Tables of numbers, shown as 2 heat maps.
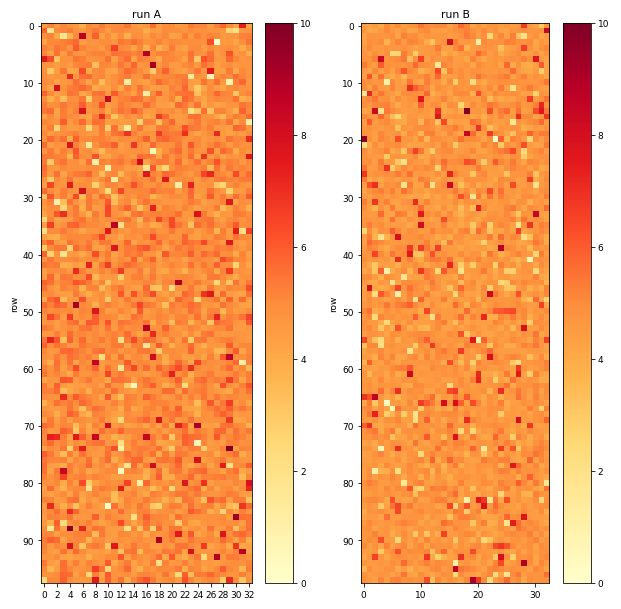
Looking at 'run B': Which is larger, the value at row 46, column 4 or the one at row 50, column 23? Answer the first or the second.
the second
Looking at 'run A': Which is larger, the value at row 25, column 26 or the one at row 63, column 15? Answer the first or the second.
the second
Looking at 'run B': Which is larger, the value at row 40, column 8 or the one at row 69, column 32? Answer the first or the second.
the first
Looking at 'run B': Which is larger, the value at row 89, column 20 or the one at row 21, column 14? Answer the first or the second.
the second
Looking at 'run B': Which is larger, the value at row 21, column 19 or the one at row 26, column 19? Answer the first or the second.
the first
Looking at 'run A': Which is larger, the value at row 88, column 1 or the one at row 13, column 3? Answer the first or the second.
the second
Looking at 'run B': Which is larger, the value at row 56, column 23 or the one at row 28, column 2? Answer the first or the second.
the second
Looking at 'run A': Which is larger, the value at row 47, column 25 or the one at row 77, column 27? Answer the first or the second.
the first
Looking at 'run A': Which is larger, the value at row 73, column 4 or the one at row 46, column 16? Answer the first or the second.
the second
